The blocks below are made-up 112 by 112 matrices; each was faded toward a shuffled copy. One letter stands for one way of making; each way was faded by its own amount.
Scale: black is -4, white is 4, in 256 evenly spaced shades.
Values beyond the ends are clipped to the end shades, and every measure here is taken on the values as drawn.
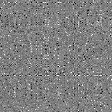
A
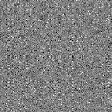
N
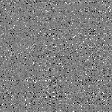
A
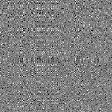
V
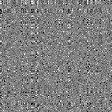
V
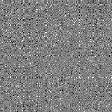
V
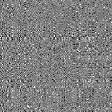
V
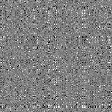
V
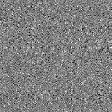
N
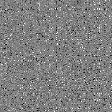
A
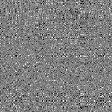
V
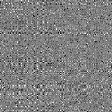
V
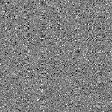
N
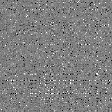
A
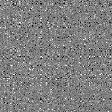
A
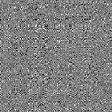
V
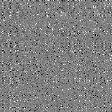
A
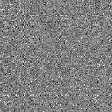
N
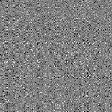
V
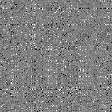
A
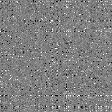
A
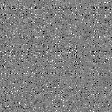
A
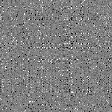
A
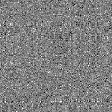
N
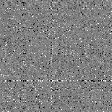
A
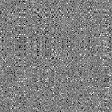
V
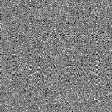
N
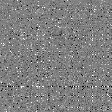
A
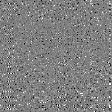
A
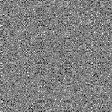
N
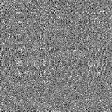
N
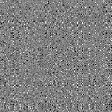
V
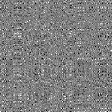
V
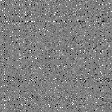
A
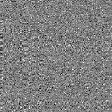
N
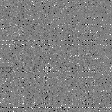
A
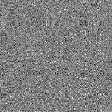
N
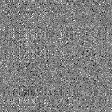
N
